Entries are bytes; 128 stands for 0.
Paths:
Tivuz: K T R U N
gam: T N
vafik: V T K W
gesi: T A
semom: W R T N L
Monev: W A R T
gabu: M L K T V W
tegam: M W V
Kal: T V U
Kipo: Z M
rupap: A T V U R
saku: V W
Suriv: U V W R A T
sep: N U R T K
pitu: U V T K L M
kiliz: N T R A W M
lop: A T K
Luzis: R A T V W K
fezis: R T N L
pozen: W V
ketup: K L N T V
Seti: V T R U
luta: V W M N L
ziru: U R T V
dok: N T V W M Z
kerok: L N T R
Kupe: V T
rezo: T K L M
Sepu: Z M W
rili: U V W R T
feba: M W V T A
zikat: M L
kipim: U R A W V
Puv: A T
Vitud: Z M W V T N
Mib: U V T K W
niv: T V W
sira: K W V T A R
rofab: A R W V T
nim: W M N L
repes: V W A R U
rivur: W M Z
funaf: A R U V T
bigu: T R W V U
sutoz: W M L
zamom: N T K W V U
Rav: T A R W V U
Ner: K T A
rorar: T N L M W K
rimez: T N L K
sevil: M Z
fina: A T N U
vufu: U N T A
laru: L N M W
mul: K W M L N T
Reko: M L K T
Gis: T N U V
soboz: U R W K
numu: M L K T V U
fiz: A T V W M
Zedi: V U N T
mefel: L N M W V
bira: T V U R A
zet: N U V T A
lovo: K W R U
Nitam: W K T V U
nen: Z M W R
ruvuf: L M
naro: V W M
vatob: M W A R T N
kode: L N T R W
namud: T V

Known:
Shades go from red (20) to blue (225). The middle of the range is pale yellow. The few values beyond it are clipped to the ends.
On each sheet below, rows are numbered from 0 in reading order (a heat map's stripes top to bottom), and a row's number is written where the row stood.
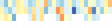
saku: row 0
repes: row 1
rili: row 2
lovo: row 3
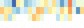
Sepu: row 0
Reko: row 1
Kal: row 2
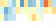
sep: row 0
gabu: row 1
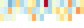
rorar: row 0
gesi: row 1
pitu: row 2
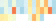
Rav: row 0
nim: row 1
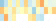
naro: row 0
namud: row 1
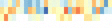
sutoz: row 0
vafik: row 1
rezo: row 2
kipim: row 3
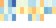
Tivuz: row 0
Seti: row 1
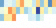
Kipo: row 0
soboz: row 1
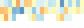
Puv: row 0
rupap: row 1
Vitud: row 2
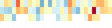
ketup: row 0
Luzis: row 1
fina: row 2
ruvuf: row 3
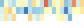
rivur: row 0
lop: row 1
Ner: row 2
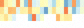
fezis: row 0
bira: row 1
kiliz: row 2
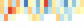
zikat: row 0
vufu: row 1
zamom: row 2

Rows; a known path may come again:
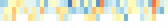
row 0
numu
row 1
bigu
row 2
Sepu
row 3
vatob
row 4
saku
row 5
fina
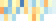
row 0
zet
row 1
Monev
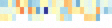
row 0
mul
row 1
Mib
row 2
ziru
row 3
rofab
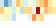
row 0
niv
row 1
ruvuf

